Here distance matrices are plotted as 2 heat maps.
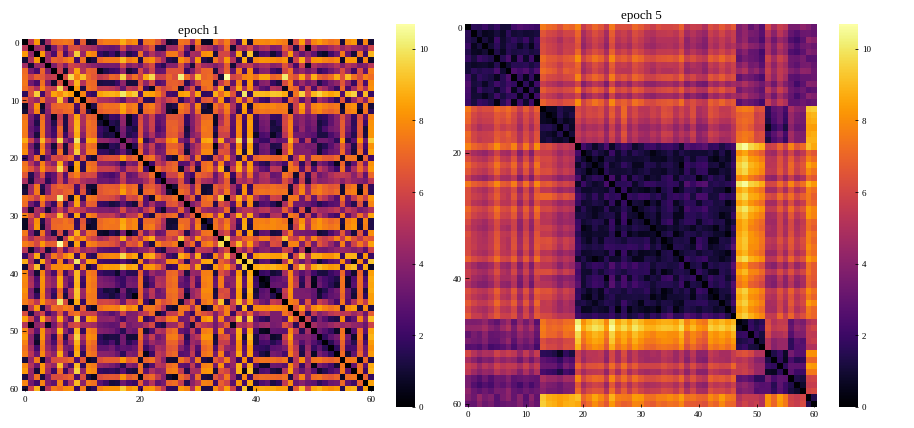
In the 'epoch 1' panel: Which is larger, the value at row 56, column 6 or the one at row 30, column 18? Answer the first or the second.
the first
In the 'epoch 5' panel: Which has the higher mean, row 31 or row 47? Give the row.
47
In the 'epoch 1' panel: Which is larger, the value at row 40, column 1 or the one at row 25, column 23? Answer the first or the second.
the second
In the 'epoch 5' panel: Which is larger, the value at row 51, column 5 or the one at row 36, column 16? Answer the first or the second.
the second
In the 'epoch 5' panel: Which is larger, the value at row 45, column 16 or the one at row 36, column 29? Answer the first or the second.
the first
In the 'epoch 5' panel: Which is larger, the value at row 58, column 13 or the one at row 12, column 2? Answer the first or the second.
the first
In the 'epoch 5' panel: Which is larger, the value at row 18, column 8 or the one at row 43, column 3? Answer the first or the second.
the first
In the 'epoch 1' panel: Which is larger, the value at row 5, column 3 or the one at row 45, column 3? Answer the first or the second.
the second
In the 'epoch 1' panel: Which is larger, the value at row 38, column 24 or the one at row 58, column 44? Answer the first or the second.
the second
